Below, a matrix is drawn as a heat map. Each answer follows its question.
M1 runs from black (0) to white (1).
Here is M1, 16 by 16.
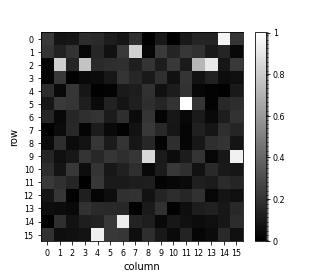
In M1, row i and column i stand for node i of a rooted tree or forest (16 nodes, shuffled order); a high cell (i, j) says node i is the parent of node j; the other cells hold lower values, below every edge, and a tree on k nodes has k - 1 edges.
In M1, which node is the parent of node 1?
2
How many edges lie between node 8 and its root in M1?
1
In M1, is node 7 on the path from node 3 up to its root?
no
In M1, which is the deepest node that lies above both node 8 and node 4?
9
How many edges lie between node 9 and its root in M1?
0
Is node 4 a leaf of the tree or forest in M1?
yes
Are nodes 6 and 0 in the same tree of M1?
yes
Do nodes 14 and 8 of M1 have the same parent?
no
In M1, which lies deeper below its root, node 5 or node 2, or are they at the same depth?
the same depth
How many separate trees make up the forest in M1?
5
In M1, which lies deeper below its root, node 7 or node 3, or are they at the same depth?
node 7
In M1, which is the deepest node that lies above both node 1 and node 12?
2
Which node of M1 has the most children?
2
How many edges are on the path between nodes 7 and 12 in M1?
3
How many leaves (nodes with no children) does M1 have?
9
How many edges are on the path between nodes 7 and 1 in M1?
1
